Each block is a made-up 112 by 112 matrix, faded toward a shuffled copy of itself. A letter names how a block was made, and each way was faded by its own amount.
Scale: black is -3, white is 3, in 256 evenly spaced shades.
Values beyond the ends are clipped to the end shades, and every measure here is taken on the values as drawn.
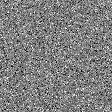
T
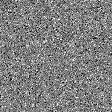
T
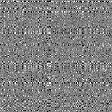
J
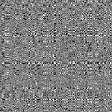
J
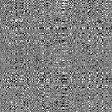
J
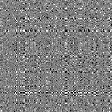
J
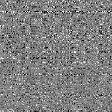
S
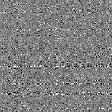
S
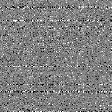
S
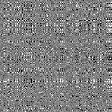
J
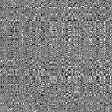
J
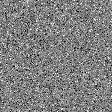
T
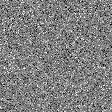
T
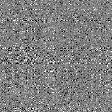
S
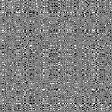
J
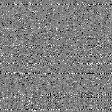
S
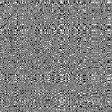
J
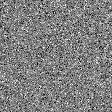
T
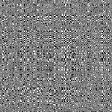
J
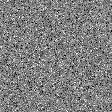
T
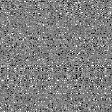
S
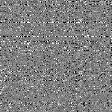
S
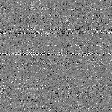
S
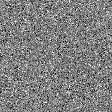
T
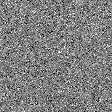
T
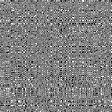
J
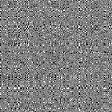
J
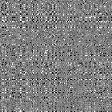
J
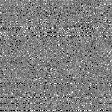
S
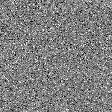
T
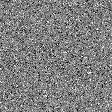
T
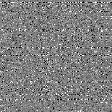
S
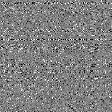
S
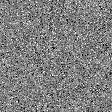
T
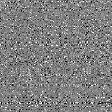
S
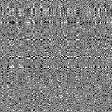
J
